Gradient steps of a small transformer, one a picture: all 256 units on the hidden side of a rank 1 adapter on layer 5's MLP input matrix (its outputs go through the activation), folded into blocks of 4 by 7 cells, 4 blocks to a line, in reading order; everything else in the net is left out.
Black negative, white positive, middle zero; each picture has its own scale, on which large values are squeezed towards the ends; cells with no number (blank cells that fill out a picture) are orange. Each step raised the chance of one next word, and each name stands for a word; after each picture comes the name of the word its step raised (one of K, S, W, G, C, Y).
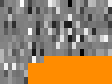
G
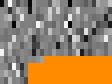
G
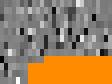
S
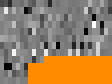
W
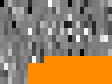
G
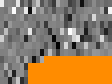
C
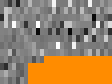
W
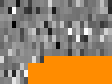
G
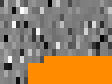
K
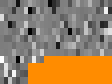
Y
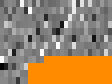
W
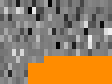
Y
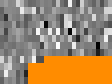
C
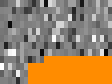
K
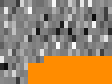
W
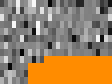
K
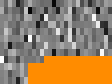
S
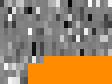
G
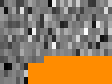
C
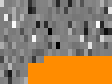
C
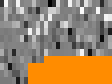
K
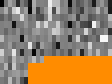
G
